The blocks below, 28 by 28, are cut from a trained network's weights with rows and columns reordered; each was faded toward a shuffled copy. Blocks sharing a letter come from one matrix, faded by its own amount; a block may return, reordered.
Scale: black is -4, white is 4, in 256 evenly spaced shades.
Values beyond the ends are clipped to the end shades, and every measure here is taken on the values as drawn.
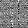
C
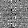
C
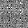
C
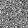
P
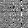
C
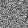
P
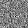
P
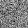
P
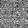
C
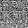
C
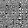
C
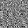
P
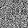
P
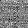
C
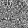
P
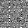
C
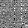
C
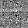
C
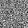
P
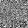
P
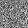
P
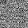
P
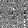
C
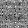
C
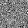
P
